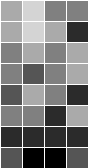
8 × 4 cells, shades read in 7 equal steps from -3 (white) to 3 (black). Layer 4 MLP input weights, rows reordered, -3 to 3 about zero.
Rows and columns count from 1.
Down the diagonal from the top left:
-1 -2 0 -1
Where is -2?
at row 1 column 2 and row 2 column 2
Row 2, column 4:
2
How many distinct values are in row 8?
2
